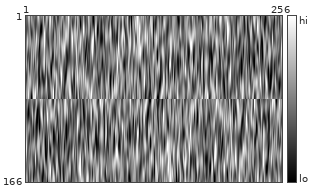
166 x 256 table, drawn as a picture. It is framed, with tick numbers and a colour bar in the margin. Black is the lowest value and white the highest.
Histogram: bell-shaped. Symmetry: a half turn. Grain: streaks running down. Average level on the scale: 50%. Slope: none.
